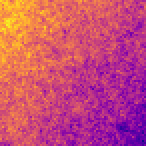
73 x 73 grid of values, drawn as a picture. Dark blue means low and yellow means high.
No single row or column stands out from its neighbours. The halves do not mirror each other. The top left is the ninth with the highest average. The ninth with the lowest average is the bottom right. Values rise toward the top left. There are no regular stripes.
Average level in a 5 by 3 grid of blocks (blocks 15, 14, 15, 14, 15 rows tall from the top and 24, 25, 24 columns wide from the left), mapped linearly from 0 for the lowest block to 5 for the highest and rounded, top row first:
5 3 2
4 3 2
4 2 1
3 2 1
3 1 0
